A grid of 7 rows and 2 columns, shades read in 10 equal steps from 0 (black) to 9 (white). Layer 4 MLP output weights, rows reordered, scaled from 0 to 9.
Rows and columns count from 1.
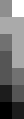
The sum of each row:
14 12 10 9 7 4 1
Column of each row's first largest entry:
2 1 2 2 2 2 2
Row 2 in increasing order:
6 6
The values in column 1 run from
0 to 6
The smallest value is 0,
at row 7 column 1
